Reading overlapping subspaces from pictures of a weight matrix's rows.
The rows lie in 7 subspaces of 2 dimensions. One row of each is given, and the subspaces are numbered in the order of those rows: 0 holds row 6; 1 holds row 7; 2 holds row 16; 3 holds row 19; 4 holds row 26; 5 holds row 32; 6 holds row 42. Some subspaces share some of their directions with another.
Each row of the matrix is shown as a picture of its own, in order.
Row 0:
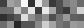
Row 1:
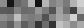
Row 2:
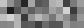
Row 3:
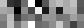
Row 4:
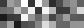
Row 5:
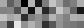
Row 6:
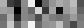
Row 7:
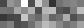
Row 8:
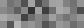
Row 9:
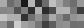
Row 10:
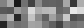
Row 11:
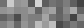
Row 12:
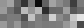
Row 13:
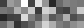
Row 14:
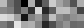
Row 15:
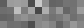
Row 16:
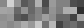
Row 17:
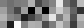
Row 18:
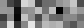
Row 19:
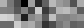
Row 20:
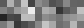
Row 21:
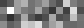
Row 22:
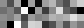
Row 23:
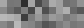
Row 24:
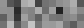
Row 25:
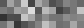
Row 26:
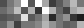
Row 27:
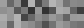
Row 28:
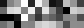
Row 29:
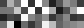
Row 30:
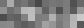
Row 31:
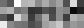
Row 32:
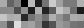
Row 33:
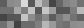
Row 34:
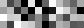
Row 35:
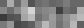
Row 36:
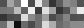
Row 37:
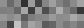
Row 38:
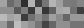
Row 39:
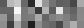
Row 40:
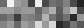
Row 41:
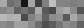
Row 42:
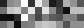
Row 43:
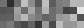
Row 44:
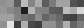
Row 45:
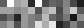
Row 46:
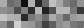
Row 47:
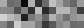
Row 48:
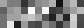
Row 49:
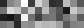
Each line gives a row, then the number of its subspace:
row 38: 3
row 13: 1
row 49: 6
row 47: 3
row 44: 5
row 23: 6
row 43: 2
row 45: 2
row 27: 3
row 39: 0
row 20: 4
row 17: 1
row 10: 3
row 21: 6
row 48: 1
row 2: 6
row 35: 4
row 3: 0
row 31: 3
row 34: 6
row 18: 0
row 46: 4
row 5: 5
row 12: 4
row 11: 2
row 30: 4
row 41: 1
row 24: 0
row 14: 3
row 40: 2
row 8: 1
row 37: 5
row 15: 0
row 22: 5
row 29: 5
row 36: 5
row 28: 6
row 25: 4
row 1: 2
